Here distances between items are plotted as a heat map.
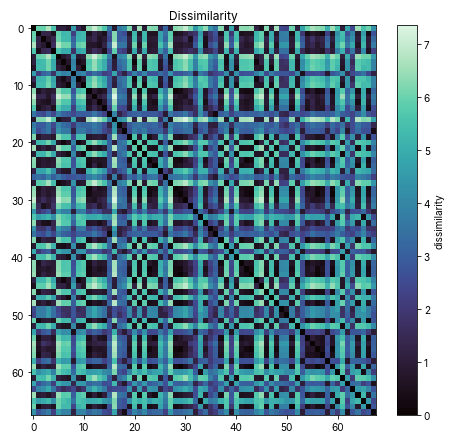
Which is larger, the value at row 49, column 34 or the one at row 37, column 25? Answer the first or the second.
the second
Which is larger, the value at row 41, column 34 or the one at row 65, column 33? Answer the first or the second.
the first
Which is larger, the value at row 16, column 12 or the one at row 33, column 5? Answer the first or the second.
the first
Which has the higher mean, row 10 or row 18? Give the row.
10
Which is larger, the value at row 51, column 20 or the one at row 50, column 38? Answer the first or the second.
the first
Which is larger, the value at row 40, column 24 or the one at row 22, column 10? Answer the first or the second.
the first
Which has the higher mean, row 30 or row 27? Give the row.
27
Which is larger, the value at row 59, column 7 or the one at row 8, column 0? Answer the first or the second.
the first
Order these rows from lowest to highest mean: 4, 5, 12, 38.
4, 12, 38, 5
